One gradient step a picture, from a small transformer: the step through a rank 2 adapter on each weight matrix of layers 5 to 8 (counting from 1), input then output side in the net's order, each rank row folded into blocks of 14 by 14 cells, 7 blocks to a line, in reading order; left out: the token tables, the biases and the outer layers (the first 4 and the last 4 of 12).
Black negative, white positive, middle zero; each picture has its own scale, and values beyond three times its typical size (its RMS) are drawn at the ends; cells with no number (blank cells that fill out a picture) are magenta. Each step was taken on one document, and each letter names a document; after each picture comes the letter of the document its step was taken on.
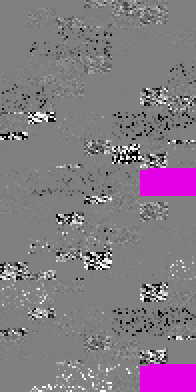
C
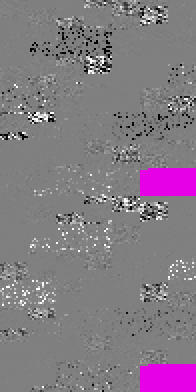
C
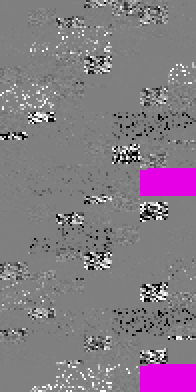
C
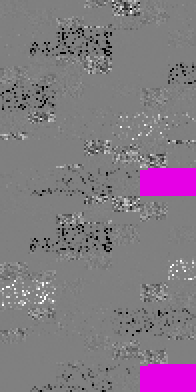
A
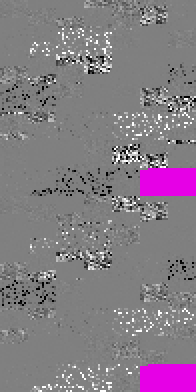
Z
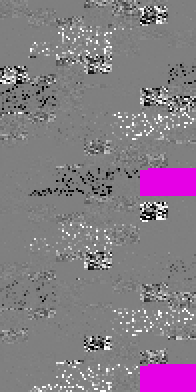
Z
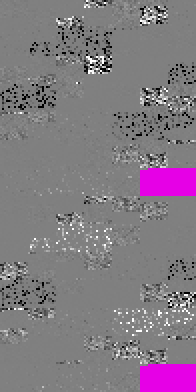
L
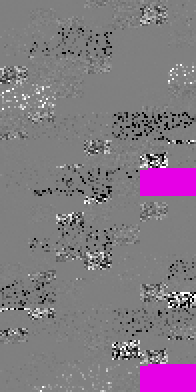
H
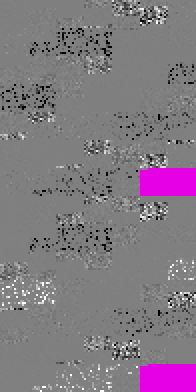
A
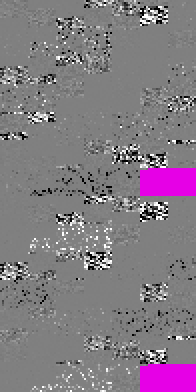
C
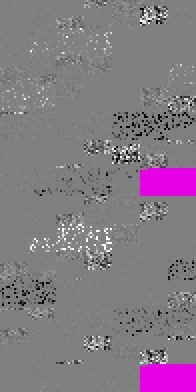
H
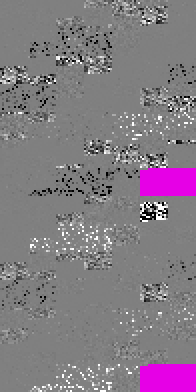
Z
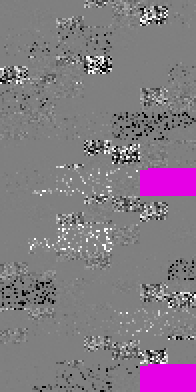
H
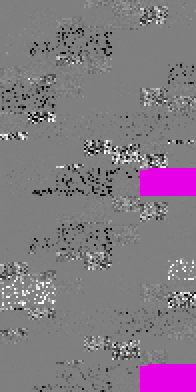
A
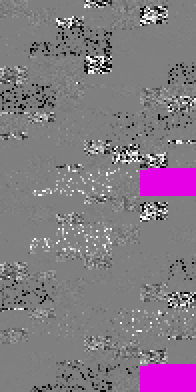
L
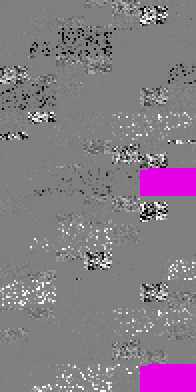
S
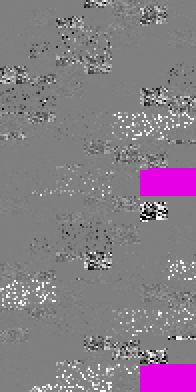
Z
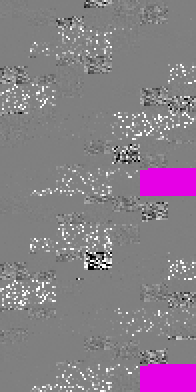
Z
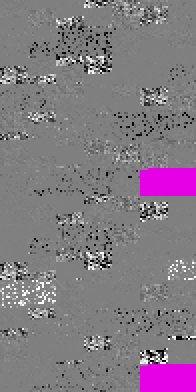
S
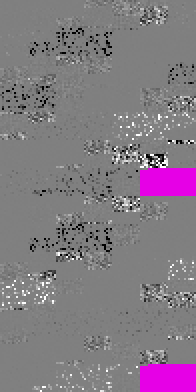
A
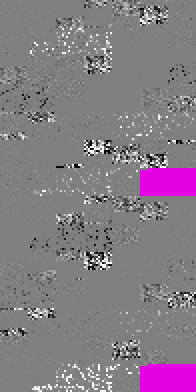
A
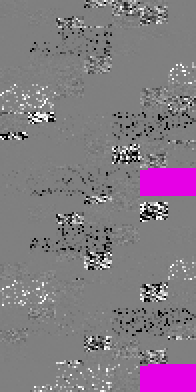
C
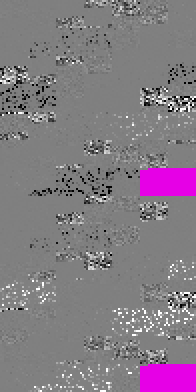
Z
